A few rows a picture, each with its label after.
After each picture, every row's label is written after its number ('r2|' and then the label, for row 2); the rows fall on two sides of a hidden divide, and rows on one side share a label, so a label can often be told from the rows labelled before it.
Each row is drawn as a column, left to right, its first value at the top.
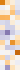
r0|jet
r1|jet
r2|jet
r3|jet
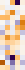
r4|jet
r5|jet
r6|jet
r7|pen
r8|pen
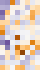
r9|pen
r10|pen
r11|jet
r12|pen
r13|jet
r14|jet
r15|jet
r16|jet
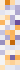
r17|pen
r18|jet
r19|jet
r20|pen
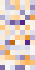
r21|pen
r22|pen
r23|jet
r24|jet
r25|jet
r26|pen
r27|jet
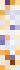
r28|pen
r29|pen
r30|jet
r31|jet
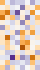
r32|jet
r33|jet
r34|jet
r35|pen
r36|jet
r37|jet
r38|pen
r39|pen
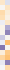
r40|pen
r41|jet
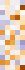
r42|jet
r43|jet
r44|jet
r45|pen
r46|pen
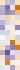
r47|jet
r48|jet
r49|jet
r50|jet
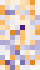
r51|pen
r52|pen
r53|pen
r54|jet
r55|jet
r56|pen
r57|jet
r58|pen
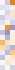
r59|jet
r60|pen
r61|jet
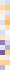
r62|pen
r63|pen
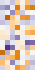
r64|jet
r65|pen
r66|pen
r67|pen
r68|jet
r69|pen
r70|pen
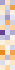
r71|pen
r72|jet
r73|pen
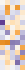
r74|jet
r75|jet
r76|pen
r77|pen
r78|pen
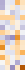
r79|jet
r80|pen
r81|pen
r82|jet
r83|jet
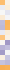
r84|jet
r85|pen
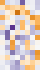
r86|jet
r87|pen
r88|jet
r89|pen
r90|pen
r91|jet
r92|jet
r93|pen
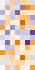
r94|pen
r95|pen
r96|jet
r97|jet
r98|pen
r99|pen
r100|jet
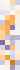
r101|pen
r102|pen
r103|jet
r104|pen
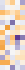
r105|jet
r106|pen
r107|jet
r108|pen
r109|pen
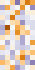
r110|jet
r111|pen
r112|jet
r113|pen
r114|pen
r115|jet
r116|jet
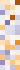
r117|pen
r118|jet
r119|jet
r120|jet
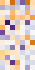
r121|pen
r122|jet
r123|jet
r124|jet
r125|pen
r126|jet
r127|jet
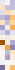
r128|jet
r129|jet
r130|pen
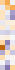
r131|jet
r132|pen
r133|pen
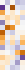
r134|jet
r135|pen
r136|pen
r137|pen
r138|jet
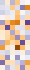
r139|pen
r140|jet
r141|pen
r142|jet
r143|pen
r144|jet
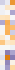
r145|jet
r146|pen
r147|jet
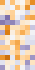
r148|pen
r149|pen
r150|jet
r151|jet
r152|pen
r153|pen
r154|jet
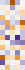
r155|pen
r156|pen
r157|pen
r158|pen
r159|pen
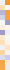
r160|jet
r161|jet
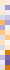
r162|jet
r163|jet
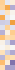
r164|jet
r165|pen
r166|pen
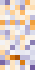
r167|pen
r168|pen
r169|pen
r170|pen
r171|jet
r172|jet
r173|pen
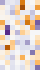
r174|pen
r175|jet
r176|jet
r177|pen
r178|pen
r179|pen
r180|pen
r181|jet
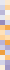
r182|pen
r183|pen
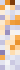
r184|pen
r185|jet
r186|jet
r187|jet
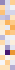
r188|pen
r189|pen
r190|pen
